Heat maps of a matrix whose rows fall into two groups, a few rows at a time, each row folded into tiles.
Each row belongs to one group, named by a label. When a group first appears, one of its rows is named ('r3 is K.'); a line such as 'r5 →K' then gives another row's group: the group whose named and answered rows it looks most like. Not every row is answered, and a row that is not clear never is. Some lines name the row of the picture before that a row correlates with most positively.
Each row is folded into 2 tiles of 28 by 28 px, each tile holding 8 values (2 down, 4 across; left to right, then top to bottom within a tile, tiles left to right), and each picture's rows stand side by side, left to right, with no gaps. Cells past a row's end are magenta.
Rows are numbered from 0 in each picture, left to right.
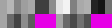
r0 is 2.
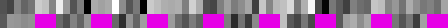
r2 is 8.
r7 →8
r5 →2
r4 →8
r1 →8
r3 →2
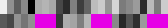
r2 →8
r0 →8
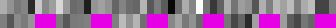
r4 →8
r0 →8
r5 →2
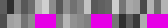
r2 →8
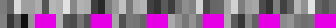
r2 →2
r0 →8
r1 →2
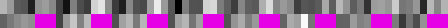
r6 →8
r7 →8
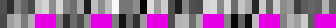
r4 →8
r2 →8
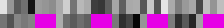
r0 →8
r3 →8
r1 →2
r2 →8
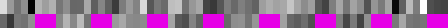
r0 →8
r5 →2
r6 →8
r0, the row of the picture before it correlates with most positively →0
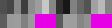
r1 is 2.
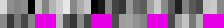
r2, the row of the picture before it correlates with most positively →1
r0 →8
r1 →2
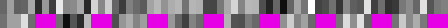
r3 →2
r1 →8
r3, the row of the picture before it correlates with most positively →1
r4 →2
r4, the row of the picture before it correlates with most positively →1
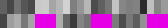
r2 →8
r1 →2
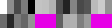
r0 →8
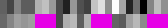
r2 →8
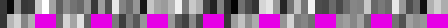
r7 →8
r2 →8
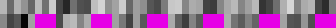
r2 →2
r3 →2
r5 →2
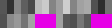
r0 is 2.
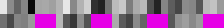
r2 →2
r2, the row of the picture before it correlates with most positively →1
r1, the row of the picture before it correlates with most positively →1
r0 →8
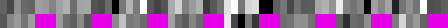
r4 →2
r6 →8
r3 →2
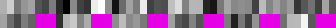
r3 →2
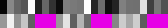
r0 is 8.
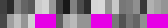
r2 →8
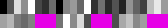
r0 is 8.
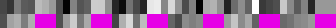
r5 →8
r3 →8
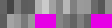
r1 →2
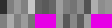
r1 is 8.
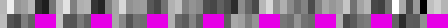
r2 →2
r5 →8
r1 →2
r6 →2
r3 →2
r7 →8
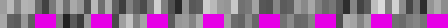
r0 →2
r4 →2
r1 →8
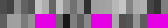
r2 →2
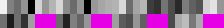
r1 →8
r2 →2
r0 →8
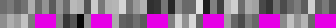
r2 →2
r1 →8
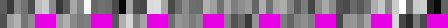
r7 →2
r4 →8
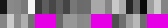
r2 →8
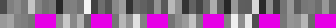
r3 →8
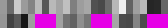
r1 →2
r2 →2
